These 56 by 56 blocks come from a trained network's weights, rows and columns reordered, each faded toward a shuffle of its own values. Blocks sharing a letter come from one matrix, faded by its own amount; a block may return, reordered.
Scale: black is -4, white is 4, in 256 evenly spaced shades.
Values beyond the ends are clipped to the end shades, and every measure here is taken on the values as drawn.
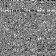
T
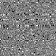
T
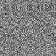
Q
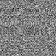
Q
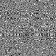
T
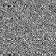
T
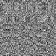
Q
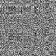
Q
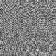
Q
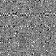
T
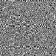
T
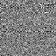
T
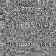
T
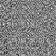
Q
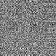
Q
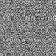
Q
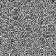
Q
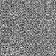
Q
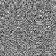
Q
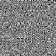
T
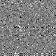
T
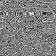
T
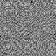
Q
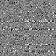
T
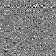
T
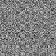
Q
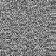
Q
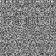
Q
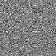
T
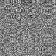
Q
